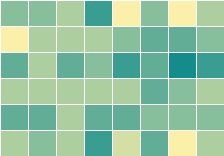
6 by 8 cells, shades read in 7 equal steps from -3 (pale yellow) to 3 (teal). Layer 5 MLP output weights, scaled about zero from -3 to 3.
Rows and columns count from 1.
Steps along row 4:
same same same same up down down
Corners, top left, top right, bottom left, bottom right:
0 -1 -1 -1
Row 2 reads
-3 -1 -1 -1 0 1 1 0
